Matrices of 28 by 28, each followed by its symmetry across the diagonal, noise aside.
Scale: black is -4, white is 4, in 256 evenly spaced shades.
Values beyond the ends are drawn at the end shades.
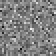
neither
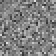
symmetric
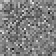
symmetric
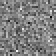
antisymmetric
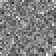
symmetric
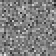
antisymmetric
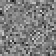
symmetric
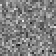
neither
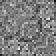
symmetric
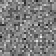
symmetric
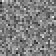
antisymmetric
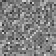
symmetric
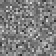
symmetric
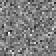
neither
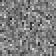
neither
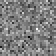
antisymmetric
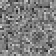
symmetric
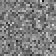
neither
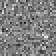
neither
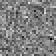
neither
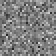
antisymmetric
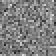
antisymmetric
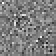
symmetric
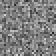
antisymmetric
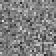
antisymmetric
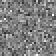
neither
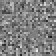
antisymmetric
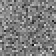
neither
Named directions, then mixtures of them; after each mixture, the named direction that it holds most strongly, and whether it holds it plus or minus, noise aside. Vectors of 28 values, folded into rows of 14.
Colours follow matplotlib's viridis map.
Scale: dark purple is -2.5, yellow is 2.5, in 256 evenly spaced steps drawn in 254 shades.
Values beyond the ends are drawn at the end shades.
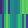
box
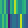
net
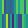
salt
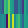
salt, minus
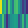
box, minus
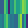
box, plus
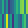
salt, plus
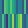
salt, minus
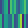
box, plus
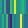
net, plus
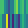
salt, plus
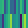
net, minus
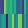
salt, minus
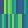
salt, minus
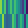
box, minus
